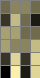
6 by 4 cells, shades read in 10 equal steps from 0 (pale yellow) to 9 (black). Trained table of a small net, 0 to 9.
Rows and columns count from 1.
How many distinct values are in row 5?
2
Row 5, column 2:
1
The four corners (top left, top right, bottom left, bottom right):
5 5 9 1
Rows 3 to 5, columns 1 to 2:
3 3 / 3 4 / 7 1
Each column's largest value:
9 4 8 8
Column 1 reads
5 7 3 3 7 9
